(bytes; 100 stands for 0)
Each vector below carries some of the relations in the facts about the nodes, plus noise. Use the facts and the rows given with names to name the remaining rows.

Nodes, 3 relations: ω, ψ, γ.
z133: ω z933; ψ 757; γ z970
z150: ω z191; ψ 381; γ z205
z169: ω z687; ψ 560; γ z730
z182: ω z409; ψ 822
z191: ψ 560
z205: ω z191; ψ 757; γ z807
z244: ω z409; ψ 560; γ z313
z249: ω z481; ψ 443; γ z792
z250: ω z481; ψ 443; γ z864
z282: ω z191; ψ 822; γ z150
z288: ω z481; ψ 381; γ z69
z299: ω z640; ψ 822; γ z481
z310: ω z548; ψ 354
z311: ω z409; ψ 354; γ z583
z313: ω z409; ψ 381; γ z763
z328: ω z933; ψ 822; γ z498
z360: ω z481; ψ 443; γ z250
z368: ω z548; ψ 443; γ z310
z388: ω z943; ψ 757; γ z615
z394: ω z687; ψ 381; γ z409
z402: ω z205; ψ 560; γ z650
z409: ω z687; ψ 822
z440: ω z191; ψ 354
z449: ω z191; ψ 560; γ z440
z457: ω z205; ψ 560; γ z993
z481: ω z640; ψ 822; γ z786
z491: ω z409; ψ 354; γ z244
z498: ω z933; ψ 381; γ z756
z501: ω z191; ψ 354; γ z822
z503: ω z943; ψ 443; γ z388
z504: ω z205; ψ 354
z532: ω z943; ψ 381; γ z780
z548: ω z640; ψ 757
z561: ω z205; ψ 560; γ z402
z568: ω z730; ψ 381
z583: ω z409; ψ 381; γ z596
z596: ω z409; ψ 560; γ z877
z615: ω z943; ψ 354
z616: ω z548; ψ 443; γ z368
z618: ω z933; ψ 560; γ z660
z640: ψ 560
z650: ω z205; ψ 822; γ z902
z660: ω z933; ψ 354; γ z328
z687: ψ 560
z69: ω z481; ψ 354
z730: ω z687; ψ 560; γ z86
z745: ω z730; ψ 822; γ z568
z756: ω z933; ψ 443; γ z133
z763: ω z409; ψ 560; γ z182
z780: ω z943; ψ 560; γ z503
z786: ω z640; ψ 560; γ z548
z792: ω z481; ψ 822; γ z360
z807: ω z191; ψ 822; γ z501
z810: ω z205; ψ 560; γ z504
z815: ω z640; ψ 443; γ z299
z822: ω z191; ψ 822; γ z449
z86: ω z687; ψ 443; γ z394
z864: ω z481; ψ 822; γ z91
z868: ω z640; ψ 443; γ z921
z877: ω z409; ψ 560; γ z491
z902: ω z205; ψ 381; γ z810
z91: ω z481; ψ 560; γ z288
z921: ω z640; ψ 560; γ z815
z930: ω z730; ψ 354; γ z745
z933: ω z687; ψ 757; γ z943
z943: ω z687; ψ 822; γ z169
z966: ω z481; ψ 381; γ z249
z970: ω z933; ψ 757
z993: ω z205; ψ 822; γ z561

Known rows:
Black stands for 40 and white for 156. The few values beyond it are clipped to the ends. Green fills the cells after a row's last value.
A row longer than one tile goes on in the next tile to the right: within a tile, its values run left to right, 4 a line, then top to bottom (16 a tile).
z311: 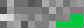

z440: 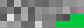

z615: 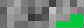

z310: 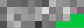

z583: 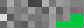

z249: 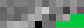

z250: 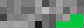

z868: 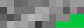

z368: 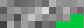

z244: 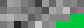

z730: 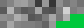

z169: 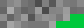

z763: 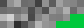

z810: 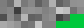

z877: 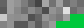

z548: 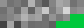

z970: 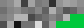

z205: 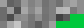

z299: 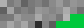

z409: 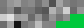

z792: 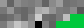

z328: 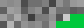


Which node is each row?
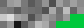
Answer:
z182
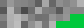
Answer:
z930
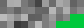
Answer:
z313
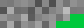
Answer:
z687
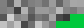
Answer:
z504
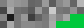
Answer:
z532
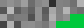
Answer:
z943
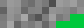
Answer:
z86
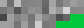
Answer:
z822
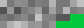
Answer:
z282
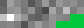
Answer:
z491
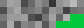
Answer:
z756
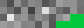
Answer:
z69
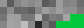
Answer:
z481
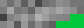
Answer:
z786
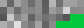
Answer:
z501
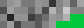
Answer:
z388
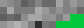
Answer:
z815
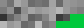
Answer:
z902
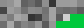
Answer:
z498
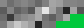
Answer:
z966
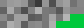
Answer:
z568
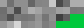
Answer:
z993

